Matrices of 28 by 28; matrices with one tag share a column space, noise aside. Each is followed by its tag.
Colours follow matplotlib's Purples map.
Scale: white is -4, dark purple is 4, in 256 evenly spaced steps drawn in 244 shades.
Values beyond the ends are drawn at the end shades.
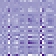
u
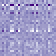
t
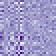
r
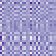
r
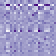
t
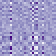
r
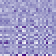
u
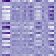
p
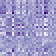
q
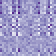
q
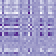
q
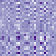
r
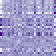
q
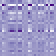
t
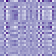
p
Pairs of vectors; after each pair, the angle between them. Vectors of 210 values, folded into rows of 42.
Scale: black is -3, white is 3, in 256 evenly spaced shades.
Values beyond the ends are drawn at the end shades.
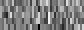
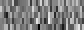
nearly parallel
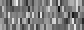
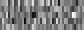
partly opposed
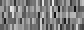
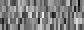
partly aligned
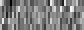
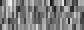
nearly opposite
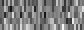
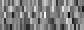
nearly opposite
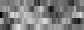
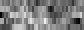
nearly parallel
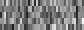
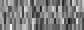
partly opposed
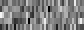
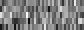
nearly parallel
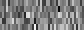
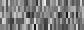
nearly opposite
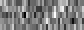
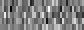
partly opposed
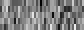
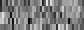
orthogonal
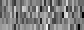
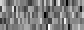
partly opposed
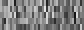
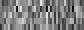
partly aligned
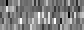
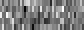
partly opposed
